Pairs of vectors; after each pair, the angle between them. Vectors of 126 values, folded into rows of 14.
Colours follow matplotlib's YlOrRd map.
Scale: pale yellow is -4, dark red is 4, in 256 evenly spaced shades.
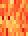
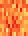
partly opposed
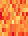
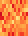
nearly parallel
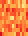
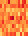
nearly opposite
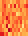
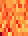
partly aligned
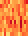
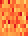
orthogonal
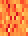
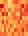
partly opposed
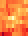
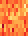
partly aligned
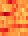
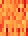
orthogonal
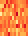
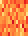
partly aligned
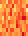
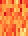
orthogonal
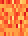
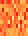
nearly parallel
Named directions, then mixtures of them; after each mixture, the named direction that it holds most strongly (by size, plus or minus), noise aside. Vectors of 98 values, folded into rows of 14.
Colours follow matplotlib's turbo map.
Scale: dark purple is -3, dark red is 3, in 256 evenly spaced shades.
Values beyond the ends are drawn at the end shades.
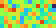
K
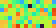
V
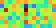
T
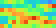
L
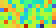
V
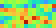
L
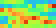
L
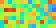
K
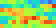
L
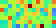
V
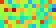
K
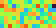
K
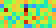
T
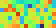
V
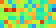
K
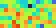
V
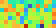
V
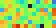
V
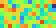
K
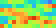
L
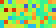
T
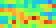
L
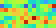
L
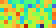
V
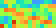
L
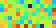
V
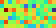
T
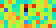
T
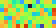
V
